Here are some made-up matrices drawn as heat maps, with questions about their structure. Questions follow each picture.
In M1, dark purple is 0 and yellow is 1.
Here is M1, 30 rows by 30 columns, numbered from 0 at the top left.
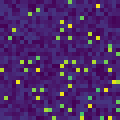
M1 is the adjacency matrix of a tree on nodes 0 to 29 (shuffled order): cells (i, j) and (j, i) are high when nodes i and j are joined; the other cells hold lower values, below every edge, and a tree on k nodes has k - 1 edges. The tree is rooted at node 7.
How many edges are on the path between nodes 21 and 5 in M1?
7
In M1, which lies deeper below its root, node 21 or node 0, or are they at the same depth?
the same depth
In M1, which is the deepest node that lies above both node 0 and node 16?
15
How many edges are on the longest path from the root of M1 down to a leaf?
10
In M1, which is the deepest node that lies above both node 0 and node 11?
17
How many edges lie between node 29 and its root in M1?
8
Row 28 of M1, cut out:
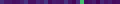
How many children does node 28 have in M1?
0
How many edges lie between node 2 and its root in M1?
6
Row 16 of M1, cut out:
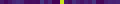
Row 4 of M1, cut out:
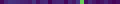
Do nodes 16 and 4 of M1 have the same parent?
no
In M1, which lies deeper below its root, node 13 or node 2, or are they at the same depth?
node 13
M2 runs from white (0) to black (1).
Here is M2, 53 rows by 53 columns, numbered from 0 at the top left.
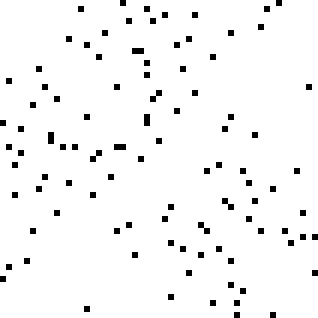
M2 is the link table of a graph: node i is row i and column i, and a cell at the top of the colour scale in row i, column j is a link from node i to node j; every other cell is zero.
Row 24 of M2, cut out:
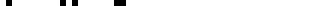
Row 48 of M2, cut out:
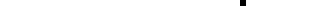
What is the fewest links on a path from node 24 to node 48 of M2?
6
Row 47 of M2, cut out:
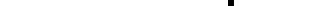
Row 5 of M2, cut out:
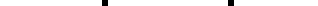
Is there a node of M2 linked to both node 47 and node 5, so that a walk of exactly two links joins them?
yes
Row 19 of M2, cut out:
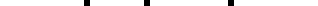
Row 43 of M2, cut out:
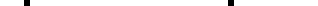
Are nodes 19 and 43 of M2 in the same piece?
yes
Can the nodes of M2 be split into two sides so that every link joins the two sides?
no
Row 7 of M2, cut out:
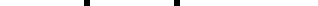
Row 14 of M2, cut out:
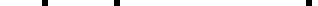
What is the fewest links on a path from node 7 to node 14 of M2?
1
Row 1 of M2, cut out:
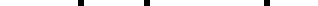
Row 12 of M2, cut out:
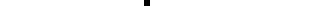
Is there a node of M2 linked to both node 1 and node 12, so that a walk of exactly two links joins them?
yes
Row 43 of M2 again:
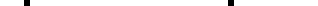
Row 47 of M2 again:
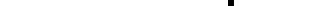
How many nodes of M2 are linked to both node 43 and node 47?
1
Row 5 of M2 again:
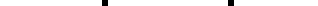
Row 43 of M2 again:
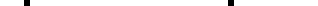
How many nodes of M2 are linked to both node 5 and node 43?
1
